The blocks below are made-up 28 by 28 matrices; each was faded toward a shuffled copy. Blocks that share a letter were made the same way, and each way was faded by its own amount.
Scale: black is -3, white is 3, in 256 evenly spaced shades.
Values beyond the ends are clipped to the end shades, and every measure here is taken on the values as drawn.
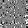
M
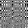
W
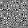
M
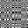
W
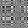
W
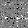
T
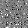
T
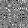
M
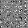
T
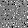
T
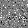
T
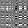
W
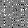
M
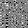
M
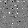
T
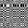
W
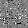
T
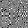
M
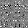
M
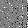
M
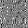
M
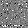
T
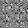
M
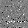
T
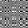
W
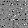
T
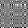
W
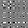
W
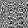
M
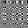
W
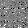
T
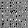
M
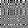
W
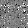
T
